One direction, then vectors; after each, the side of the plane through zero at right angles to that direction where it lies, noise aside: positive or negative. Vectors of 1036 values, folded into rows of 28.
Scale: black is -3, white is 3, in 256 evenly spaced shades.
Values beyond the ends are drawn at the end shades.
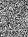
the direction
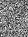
positive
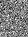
negative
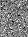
positive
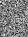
positive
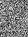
positive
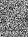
negative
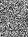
negative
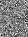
negative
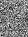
negative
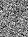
positive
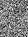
positive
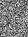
positive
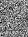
negative
